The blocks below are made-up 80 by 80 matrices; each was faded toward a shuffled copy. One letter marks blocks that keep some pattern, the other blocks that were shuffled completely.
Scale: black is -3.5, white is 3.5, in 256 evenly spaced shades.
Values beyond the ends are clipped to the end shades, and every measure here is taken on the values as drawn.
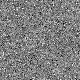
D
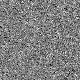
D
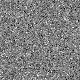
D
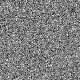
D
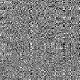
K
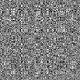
K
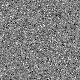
D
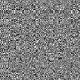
K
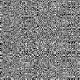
K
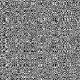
K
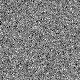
D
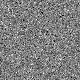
D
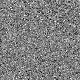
D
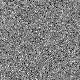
D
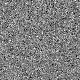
D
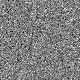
D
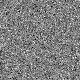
D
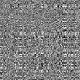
K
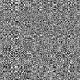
K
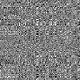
K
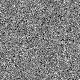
D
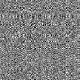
K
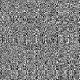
K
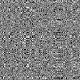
K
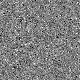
D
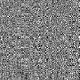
K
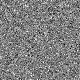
D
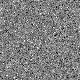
D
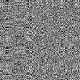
K
